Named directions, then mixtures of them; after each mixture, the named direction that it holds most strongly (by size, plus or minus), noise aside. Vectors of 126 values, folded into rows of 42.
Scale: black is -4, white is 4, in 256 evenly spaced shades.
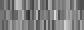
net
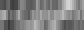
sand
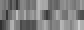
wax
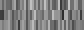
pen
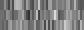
net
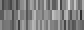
pen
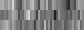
net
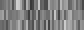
net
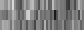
net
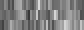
net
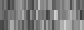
net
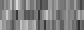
wax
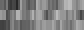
wax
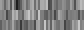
net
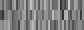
pen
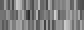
net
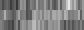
sand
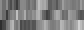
wax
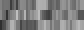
wax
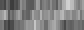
sand
